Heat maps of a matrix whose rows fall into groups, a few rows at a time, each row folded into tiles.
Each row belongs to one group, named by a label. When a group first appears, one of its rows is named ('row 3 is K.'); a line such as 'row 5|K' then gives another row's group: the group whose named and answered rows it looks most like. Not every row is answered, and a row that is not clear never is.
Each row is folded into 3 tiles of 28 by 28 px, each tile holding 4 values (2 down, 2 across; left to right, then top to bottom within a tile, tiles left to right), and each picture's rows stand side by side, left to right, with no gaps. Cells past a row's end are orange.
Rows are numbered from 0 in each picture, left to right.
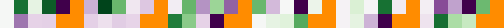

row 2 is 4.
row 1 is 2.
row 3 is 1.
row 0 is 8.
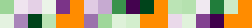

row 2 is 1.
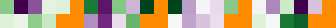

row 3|1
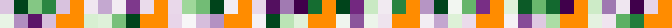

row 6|8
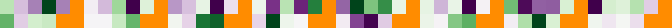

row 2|1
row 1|1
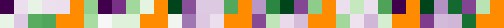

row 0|1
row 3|2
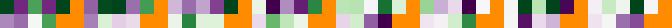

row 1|2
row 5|1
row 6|8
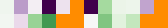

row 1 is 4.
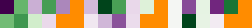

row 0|4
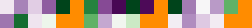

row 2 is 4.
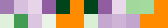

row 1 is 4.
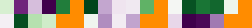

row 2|8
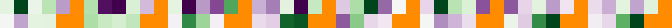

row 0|8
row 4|2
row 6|1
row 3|1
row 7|1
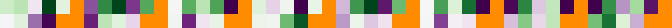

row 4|2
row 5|8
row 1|2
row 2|8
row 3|1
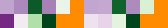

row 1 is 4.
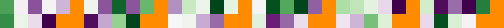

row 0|4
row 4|8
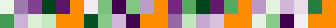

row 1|4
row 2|2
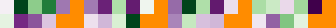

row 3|8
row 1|1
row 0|8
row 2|2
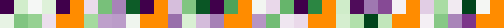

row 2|2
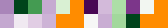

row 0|2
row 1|1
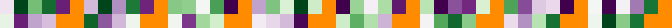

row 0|8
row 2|8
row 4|4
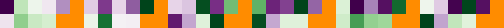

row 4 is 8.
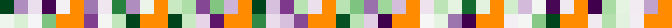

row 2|4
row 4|4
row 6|1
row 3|4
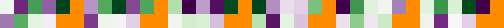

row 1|2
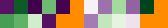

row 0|4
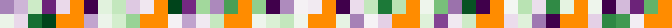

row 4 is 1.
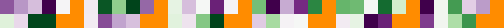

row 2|1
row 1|8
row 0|1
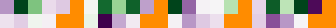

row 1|8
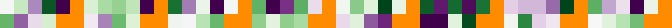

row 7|1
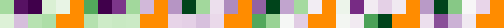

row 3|4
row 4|1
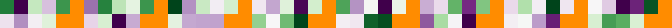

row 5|2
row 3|1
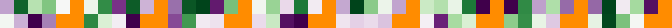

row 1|4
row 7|4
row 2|2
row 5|8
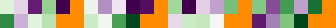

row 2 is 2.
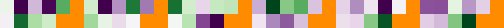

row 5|1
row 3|8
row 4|1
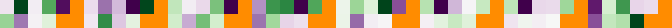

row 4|8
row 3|2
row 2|8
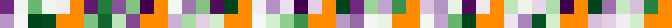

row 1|4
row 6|8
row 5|1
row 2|2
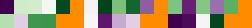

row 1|8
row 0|1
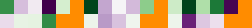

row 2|8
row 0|1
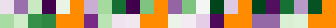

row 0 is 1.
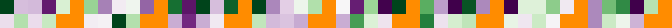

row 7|2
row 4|2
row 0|1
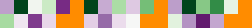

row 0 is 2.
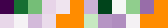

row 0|2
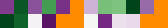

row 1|8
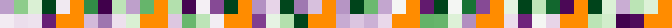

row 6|8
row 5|4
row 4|2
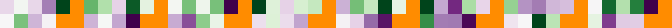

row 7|8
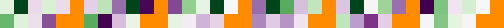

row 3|2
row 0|4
